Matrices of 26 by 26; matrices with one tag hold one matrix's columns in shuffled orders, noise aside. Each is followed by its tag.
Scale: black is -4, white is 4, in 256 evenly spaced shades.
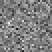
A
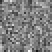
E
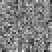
E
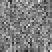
E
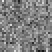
E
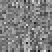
E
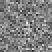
A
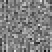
E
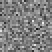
A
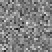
A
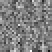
E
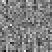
E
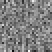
E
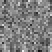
E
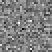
A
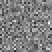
A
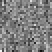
E
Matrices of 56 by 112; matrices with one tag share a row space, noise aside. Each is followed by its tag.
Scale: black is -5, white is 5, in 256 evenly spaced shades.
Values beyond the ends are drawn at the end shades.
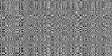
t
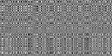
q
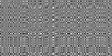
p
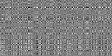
q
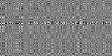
t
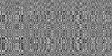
t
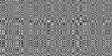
t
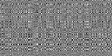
q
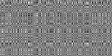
q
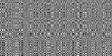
t
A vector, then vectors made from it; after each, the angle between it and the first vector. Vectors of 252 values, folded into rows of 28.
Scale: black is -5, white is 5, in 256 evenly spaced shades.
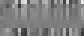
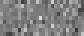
partly opposed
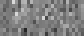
partly aligned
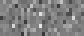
orthogonal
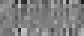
nearly opposite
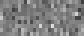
partly opposed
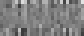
nearly parallel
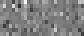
partly aligned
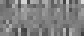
nearly parallel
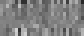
nearly opposite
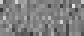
partly aligned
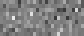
orthogonal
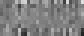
nearly parallel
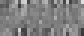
nearly parallel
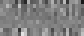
nearly opposite
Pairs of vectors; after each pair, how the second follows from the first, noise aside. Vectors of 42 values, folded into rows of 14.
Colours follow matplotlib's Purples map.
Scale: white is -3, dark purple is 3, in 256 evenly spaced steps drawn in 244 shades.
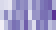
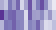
reversed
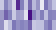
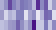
shuffled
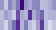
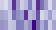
reversed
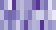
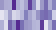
reversed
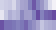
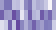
shuffled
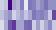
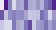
shuffled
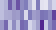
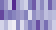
reversed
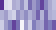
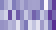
shuffled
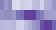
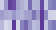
shuffled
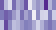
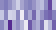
reversed
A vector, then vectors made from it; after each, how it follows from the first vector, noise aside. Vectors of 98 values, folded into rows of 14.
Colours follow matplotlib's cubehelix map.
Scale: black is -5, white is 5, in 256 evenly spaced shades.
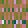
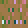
partly zeroed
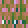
sign-scrambled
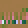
partly zeroed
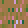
partly zeroed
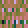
sign-scrambled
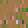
partly zeroed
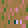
partly zeroed
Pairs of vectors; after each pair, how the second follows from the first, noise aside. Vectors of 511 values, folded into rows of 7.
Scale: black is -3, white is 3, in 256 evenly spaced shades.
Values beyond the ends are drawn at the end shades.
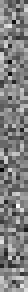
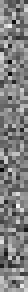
copied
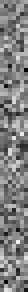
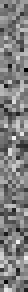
copied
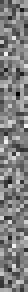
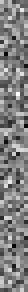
negated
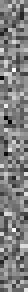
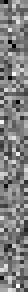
wrapped around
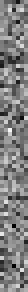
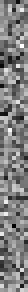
copied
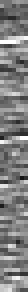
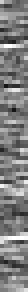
wrapped around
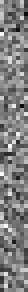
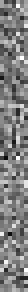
wrapped around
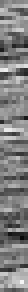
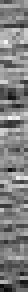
wrapped around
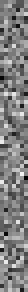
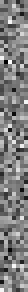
wrapped around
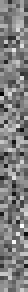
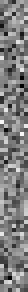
wrapped around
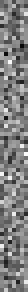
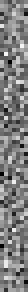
negated
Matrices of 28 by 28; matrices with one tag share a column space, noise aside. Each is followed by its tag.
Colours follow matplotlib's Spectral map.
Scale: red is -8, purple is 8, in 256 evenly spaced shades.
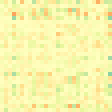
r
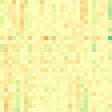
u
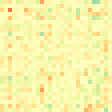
r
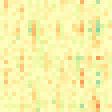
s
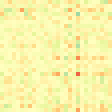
r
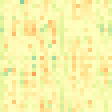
s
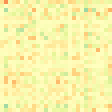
r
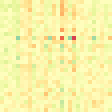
u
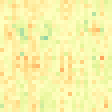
s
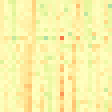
u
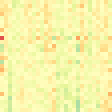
u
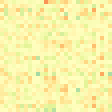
r
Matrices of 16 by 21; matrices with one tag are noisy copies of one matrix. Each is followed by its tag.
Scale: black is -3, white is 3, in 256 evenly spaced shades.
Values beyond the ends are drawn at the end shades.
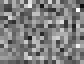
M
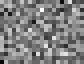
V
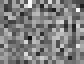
M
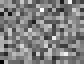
V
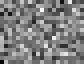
V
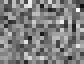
M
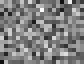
V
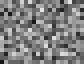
V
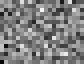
V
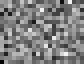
V
